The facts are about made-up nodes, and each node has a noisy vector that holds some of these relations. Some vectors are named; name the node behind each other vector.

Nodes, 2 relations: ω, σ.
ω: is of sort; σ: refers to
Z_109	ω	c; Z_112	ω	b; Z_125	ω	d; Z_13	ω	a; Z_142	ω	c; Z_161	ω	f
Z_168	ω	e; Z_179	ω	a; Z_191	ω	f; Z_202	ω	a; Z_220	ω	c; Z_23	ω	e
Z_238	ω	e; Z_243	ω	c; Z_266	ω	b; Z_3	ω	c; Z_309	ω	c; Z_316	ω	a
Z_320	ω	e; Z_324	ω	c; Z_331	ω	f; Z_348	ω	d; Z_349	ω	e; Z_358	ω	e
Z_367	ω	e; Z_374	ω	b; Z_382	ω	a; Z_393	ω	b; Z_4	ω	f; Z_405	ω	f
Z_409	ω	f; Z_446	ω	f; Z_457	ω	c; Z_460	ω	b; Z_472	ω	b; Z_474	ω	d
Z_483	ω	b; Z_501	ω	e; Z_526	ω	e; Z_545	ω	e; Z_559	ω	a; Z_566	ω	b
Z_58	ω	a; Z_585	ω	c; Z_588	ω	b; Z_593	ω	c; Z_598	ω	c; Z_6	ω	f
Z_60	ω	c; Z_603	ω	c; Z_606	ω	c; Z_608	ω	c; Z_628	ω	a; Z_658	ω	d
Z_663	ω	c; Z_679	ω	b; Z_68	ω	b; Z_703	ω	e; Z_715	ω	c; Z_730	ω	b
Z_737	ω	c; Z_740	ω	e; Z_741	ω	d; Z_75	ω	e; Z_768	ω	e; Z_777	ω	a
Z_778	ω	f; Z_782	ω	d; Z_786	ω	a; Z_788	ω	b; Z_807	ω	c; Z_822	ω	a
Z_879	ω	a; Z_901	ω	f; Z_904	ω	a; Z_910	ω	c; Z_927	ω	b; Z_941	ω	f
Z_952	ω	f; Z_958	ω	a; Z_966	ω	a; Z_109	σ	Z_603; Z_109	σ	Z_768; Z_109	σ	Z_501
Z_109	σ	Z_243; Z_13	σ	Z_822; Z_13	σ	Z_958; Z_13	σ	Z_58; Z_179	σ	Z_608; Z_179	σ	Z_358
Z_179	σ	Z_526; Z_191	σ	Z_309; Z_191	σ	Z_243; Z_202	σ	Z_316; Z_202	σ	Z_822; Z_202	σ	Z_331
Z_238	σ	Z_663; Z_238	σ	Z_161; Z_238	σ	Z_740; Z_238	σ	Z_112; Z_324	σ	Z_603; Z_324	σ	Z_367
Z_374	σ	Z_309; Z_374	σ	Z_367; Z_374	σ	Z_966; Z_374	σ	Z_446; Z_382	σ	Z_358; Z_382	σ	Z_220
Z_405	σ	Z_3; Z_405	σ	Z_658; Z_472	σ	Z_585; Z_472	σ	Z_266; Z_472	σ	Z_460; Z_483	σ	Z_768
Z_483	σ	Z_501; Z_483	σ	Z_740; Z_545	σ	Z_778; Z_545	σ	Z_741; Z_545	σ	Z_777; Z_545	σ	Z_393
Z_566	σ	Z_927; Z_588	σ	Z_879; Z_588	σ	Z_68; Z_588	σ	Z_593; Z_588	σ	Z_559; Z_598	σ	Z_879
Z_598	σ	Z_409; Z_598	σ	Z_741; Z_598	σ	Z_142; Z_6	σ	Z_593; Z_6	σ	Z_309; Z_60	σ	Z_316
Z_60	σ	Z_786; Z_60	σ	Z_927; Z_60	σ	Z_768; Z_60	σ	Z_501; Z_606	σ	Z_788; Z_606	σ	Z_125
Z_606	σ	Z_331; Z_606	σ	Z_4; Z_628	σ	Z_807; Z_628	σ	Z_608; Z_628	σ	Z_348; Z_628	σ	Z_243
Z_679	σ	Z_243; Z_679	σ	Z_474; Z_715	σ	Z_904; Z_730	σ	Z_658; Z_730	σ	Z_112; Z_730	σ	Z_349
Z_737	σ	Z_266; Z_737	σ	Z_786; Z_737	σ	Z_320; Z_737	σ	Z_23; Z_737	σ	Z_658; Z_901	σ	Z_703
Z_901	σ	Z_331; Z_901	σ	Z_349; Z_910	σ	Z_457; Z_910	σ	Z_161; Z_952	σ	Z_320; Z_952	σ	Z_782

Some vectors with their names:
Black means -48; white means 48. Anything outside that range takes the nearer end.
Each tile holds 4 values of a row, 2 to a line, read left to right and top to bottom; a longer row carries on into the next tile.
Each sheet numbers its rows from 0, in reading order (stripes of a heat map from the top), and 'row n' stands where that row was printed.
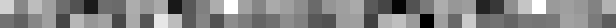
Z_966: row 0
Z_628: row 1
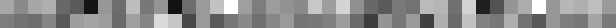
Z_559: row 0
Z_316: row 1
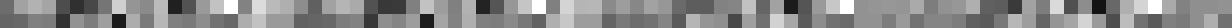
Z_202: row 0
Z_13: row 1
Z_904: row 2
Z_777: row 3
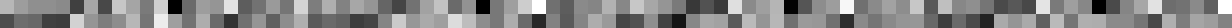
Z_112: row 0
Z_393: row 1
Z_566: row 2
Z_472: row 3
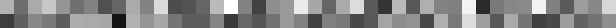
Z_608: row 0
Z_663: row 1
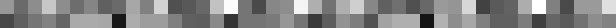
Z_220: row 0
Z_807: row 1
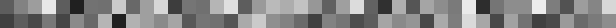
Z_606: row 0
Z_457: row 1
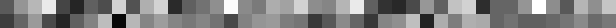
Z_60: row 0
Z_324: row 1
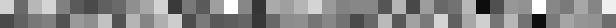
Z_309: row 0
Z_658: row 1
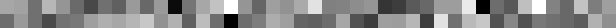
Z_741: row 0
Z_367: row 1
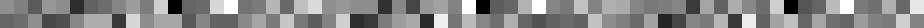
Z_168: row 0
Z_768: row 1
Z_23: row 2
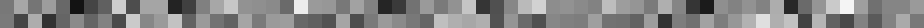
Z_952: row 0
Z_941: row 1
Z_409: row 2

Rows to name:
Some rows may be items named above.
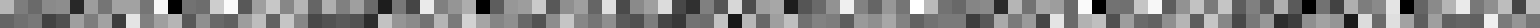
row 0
Z_703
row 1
Z_730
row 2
Z_737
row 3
Z_349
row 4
Z_238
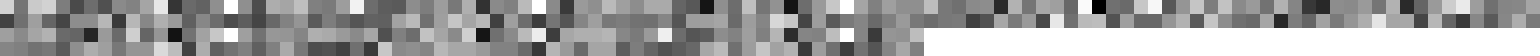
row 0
Z_603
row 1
Z_142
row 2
Z_559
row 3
Z_349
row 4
Z_778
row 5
Z_879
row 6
Z_788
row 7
Z_142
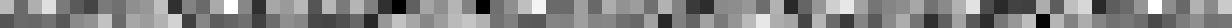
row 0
Z_593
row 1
Z_588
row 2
Z_778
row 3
Z_109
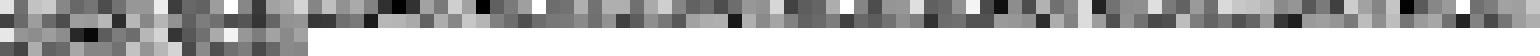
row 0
Z_243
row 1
Z_374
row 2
Z_807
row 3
Z_910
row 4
Z_927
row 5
Z_446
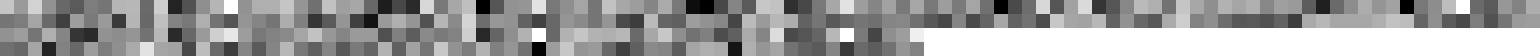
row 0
Z_316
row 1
Z_483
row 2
Z_191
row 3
Z_901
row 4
Z_68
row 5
Z_778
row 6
Z_125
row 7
Z_608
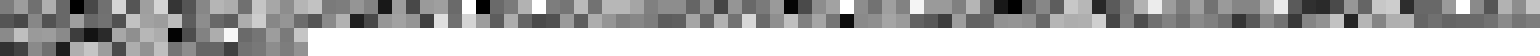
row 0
Z_901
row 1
Z_740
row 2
Z_782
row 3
Z_6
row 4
Z_324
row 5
Z_679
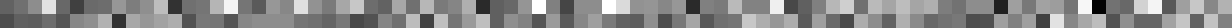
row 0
Z_715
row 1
Z_585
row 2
Z_331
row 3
Z_703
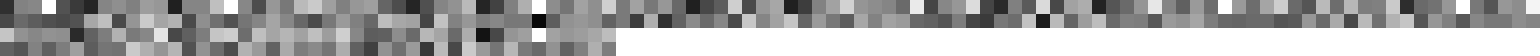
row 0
Z_598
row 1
Z_348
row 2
Z_952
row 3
Z_737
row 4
Z_3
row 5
Z_4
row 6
Z_786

